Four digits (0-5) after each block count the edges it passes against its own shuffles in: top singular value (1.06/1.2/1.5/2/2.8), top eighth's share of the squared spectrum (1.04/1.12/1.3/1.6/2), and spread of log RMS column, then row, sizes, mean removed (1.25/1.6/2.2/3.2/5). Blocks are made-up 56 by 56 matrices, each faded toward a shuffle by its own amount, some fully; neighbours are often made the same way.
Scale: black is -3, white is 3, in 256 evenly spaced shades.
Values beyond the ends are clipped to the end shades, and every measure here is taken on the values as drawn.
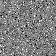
0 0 0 0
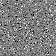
0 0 0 0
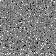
0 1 0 0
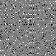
4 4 2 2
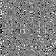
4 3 2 1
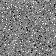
0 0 0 0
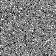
0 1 0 0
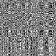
4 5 3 3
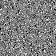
0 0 0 0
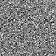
3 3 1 1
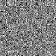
3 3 1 1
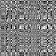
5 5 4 3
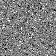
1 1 0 0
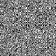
4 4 2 2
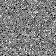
1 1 0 0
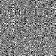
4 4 2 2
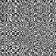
4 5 3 3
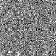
3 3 1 1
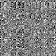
4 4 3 2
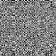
4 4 2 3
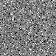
1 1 0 0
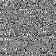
3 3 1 2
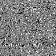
2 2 0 2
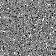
1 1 0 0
